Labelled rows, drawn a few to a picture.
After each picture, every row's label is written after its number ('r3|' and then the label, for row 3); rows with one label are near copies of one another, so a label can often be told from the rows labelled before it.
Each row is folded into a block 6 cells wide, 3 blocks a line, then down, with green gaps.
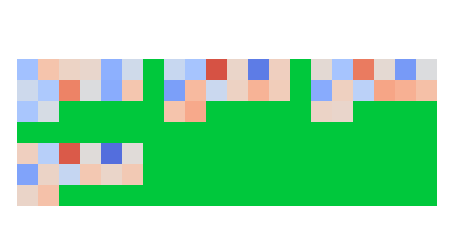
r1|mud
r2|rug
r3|rug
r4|rug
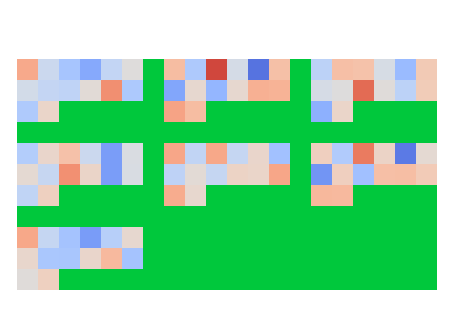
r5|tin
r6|rug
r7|mud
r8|mud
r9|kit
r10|rug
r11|tin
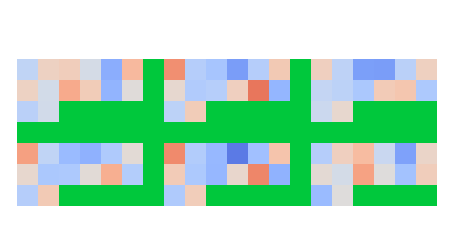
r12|mud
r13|tin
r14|tin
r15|tin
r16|tin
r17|mud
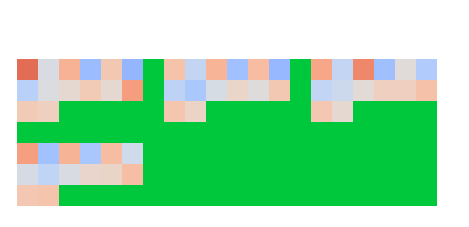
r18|kit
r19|kit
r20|kit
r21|kit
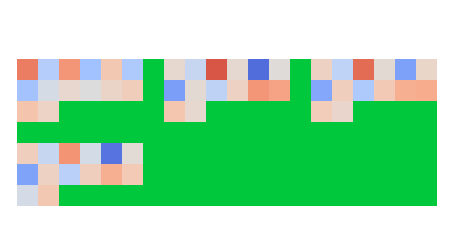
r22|kit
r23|rug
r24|rug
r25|rug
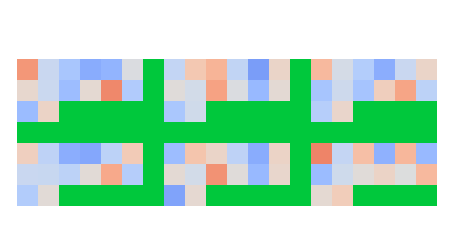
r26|tin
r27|mud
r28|tin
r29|tin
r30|mud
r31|kit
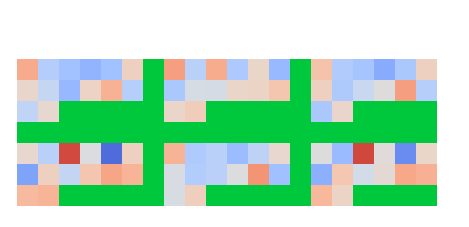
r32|tin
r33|kit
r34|tin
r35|rug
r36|tin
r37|rug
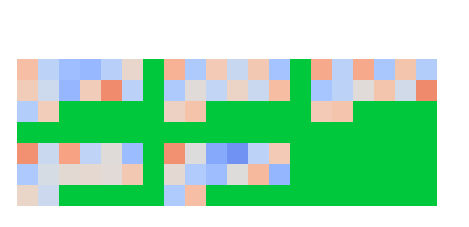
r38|tin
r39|kit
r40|kit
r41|kit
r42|tin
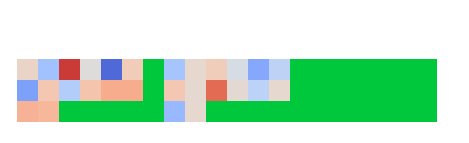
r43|rug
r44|mud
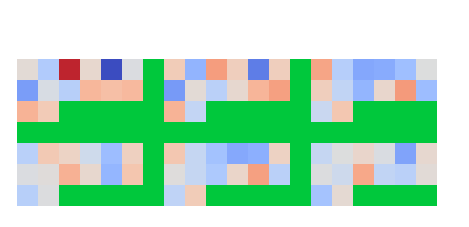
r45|rug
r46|rug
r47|tin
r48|mud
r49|tin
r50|mud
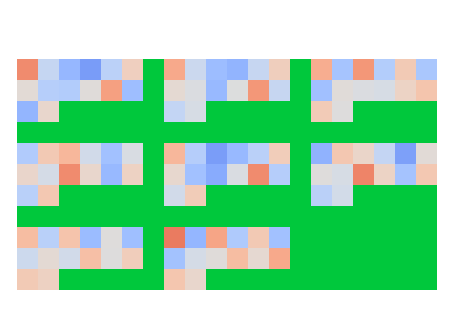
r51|tin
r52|tin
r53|kit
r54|mud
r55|tin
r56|mud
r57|kit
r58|kit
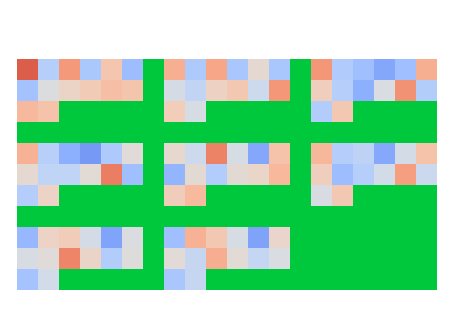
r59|kit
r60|kit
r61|tin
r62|tin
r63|rug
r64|tin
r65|mud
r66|mud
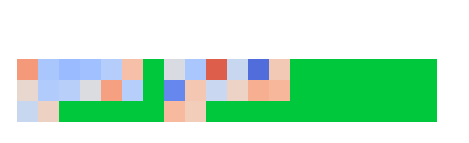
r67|tin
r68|rug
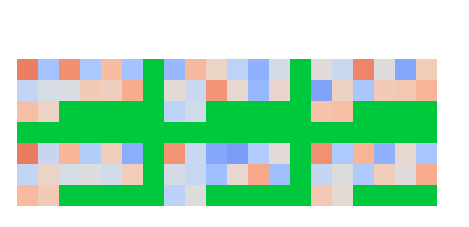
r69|kit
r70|mud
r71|rug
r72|kit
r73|tin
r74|kit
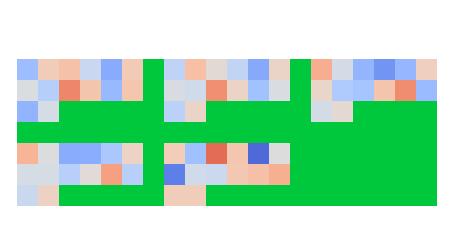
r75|mud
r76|mud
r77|tin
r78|tin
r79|rug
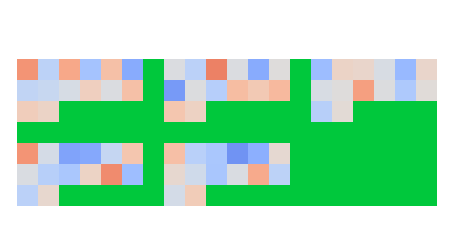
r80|kit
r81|rug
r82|mud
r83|tin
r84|tin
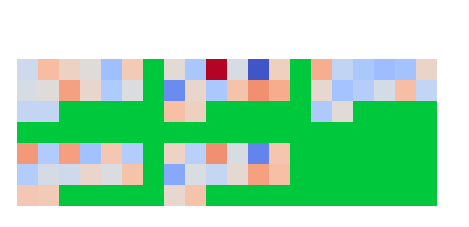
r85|mud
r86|rug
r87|tin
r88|kit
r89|rug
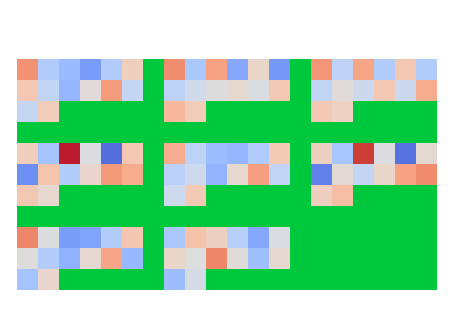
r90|tin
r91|kit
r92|kit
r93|rug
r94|tin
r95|rug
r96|tin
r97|mud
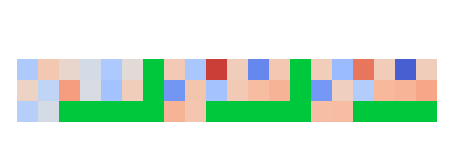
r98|mud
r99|rug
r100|rug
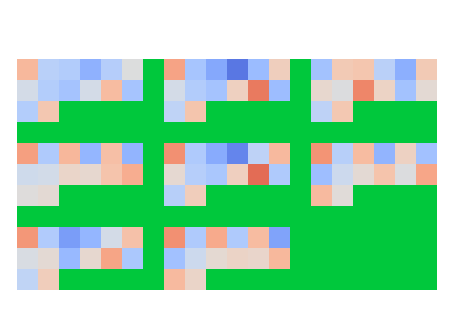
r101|tin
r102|tin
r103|mud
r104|kit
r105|tin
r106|kit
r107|tin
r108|kit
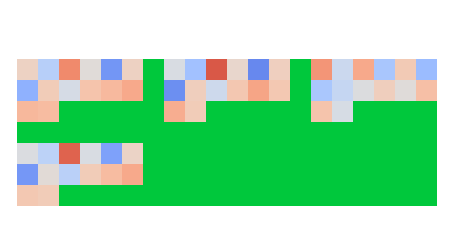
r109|rug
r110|rug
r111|kit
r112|rug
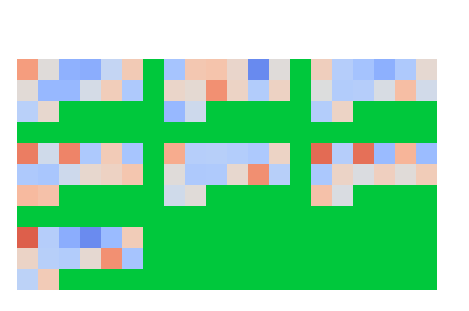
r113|tin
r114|mud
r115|tin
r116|kit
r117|tin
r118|kit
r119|tin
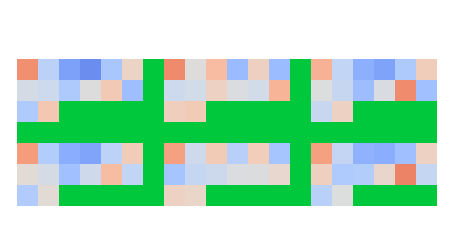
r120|tin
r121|kit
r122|tin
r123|tin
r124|kit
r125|tin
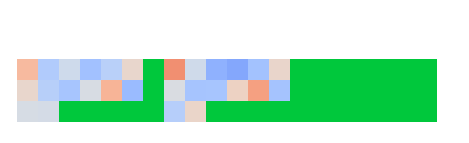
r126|tin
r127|tin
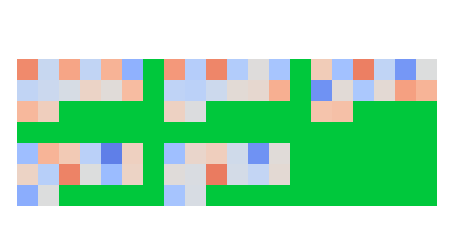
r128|kit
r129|kit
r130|rug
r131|mud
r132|mud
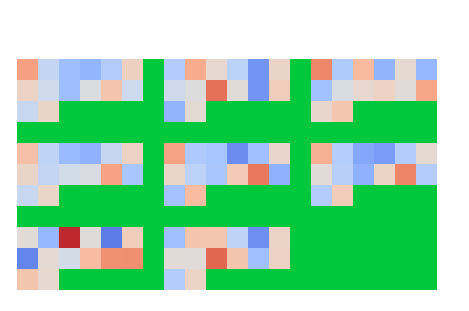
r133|tin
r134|mud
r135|kit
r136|tin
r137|tin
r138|tin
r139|rug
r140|mud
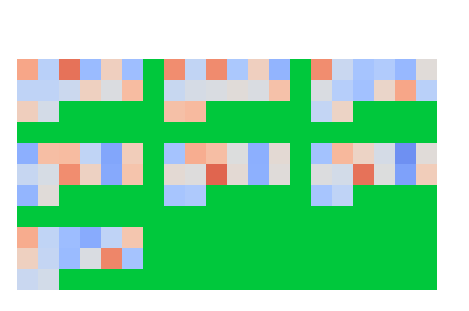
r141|kit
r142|kit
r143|tin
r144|mud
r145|mud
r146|mud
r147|tin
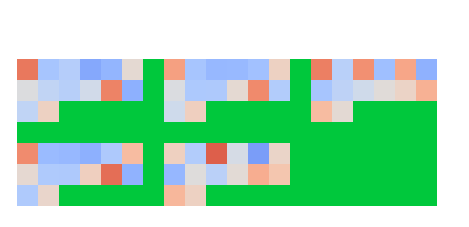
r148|tin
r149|tin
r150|kit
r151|tin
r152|rug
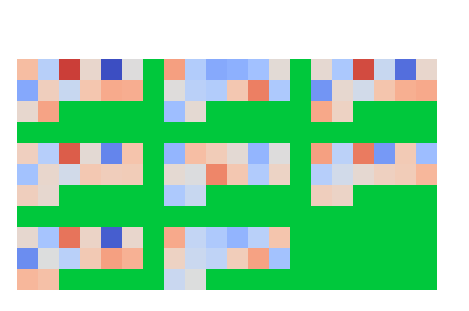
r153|rug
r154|tin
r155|rug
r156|rug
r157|mud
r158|kit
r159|rug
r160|tin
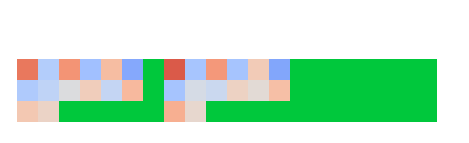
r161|kit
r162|kit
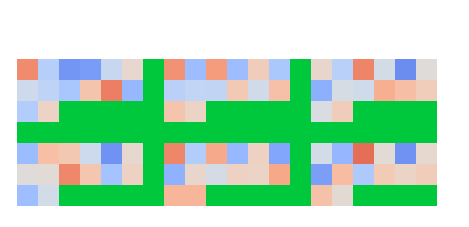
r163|tin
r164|kit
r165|rug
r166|mud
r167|kit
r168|rug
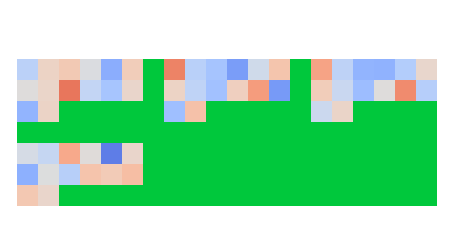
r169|mud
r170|tin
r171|tin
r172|rug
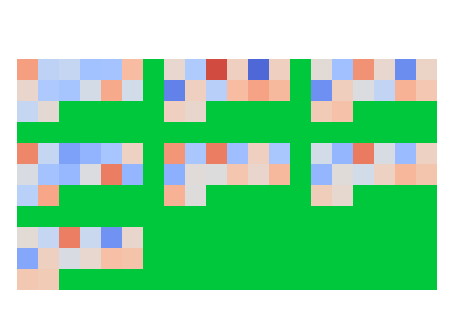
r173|tin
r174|rug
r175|rug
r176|tin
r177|kit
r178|rug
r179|rug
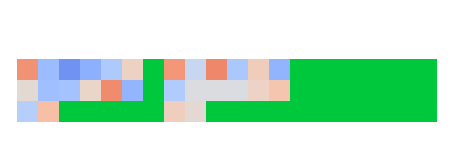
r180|tin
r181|kit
